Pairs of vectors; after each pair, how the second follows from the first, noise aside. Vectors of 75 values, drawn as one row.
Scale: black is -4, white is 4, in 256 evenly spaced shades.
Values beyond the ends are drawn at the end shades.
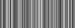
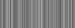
shrunk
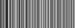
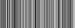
shuffled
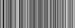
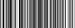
scaled up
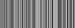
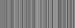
shrunk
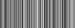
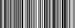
scaled up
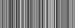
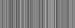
shrunk
